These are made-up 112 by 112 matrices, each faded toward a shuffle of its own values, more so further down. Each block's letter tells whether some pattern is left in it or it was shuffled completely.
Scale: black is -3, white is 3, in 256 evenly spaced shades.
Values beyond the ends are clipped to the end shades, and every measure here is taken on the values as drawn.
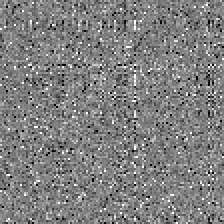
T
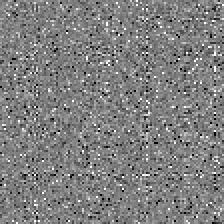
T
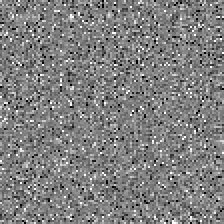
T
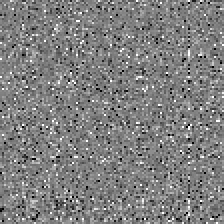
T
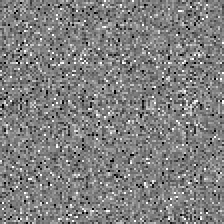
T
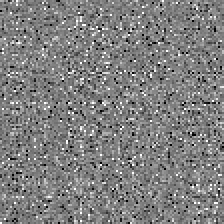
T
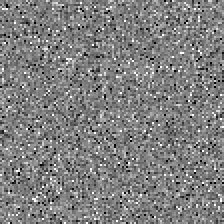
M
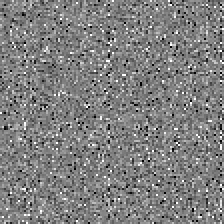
T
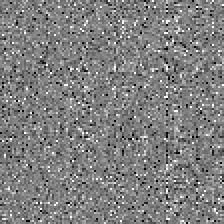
T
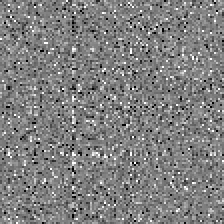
T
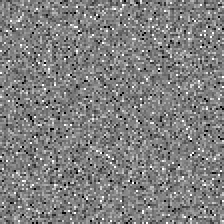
M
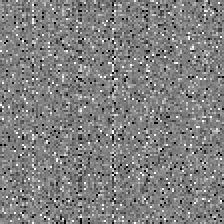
T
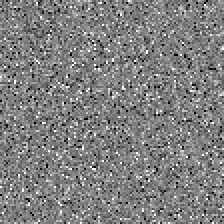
M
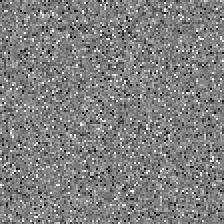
M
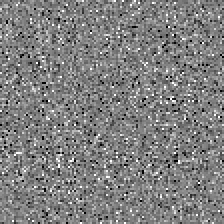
T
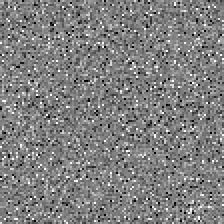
M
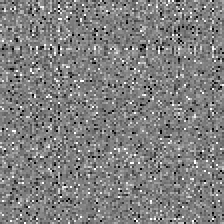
T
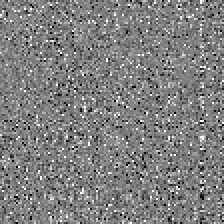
T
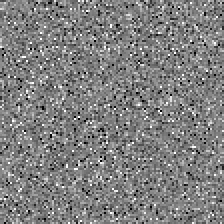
M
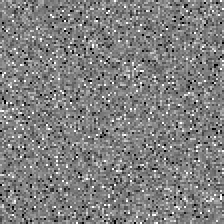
M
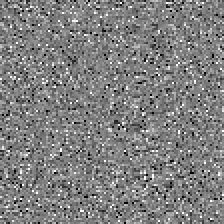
T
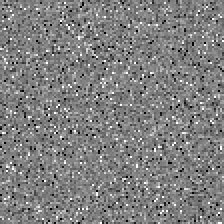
M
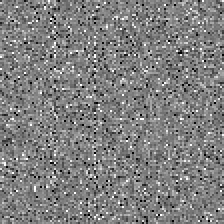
T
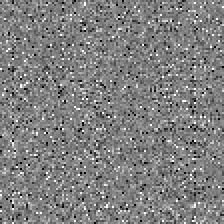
T
